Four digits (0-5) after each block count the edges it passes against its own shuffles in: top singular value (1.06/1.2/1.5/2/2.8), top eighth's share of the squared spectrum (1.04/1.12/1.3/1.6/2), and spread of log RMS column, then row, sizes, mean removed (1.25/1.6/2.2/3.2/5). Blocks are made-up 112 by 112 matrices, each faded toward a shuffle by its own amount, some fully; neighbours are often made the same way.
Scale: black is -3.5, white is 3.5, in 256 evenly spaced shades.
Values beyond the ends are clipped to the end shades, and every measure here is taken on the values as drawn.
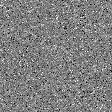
0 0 0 0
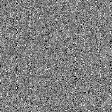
1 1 3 0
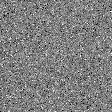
0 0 0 0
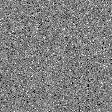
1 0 1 0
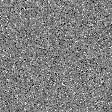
0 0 0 0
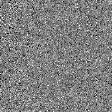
1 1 3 0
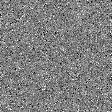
0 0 2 0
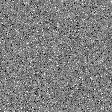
0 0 0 0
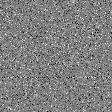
2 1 0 1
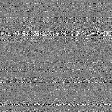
4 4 1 4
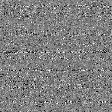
3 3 0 3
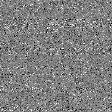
1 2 1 3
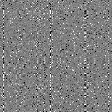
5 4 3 2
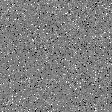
2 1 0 0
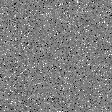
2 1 0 0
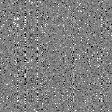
4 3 3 1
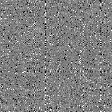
4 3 3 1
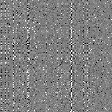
5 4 3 2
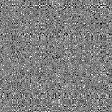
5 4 3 3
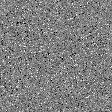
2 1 0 0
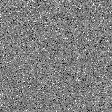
2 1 0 0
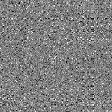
4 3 2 2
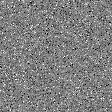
0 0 0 0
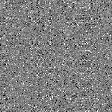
4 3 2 2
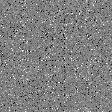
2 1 1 1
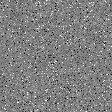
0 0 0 0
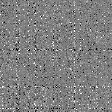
2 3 3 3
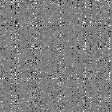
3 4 4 3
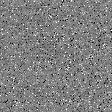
3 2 0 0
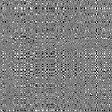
5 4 4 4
